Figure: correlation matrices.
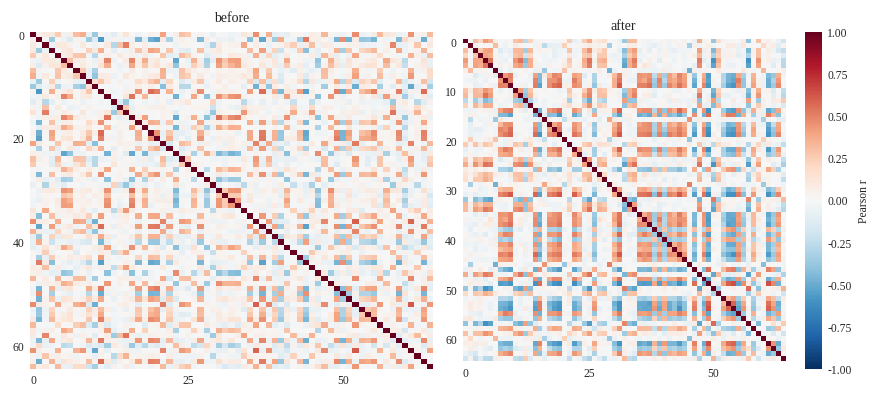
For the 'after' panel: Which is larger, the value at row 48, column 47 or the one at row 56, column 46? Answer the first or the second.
the second
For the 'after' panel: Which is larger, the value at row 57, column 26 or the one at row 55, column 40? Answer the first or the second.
the first
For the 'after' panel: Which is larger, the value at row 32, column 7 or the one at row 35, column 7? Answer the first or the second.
the second
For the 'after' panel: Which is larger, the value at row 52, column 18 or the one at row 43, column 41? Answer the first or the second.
the second
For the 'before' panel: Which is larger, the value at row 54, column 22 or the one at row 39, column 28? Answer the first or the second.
the first
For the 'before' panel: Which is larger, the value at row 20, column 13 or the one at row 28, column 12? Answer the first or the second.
the first
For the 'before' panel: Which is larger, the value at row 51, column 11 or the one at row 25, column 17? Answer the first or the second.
the first
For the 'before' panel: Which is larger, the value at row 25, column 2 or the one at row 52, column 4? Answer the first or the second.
the second
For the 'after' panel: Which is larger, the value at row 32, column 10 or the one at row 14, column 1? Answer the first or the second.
the second
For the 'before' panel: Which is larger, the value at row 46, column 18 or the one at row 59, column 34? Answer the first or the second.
the second
